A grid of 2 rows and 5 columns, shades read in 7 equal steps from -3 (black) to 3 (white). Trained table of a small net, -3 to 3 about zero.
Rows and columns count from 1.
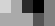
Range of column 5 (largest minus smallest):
0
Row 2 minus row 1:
-1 0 3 2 0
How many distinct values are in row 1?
5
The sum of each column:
3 2 -1 -4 0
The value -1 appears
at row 2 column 4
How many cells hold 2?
1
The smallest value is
-3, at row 1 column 4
